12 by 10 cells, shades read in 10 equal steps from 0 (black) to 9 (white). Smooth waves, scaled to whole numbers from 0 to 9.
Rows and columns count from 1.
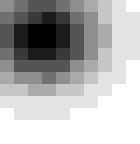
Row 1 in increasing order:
3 3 4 4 5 5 6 7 8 9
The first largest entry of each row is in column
10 9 9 9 9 10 10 9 8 1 1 1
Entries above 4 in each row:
6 4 4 4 4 6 9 10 10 10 10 10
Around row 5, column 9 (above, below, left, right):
8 8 7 8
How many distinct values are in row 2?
7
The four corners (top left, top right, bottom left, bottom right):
5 9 9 9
